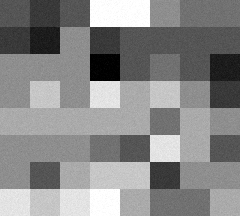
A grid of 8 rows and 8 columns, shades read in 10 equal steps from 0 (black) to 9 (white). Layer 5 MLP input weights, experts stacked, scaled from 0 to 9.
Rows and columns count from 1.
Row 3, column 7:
3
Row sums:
39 22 26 45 45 39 40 52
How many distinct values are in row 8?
5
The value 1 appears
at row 2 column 2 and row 3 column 8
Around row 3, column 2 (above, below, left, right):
1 7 5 5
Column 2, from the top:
2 1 5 7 6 5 3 7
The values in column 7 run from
3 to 6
